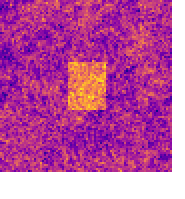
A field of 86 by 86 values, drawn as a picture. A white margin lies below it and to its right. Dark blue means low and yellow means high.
In the centre lies a patch that is higher than the rest. The centre is the ninth with the highest average. The field is mottled with small blotches.
